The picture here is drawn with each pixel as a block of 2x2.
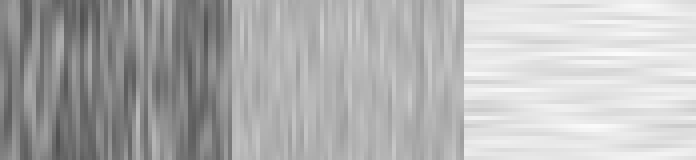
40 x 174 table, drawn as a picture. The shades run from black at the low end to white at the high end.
The table splits into one row of 3 panels. Panel 1,1: middling, streaked downward. Panel 1,2: high, streaked downward, faint in contrast. Panel 1,3: very high, streaked across, faint in contrast.
